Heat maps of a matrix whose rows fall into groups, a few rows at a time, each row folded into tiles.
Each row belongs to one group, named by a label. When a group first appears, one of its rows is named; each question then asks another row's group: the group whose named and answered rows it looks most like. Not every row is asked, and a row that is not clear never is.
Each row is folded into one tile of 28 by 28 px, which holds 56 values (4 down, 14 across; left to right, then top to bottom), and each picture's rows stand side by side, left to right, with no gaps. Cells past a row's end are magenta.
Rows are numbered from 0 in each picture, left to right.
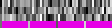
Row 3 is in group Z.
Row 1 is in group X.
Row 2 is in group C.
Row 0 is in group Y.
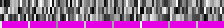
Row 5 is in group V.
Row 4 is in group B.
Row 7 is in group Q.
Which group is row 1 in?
Q
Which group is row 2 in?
C
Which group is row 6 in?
Y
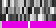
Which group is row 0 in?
Q
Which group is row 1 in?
V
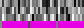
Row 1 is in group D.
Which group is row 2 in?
D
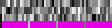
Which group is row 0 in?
Y
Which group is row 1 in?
C
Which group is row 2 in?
D
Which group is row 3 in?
B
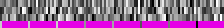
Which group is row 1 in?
Z
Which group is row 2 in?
V
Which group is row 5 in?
Y
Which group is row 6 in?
B
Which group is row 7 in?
Y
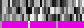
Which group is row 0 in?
V
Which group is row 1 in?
V
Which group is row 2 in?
Q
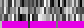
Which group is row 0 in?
X
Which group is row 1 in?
C
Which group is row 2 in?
C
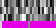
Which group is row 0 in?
D
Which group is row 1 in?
B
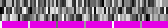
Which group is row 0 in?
V
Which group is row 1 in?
Z
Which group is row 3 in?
D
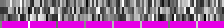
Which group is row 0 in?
Q
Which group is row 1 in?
V
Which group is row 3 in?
V
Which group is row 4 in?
D
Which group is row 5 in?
X
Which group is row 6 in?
Q
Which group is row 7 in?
C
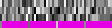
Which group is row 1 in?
Q
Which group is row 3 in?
Y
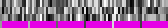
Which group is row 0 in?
B
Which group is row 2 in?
C
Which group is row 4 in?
D
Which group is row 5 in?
Y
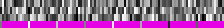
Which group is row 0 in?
D
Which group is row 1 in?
V
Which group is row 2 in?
B
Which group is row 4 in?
V
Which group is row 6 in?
Y
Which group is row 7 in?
C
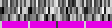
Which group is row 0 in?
Z
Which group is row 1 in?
Z
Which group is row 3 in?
Z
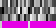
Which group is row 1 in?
V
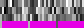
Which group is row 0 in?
D
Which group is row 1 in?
C
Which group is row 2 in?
Q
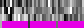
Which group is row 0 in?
D
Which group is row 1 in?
Y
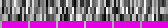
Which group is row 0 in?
B
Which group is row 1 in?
X
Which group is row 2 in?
D
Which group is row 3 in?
B
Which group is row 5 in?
X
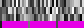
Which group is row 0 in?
C
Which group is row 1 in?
C
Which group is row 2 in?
Q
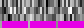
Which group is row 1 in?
X
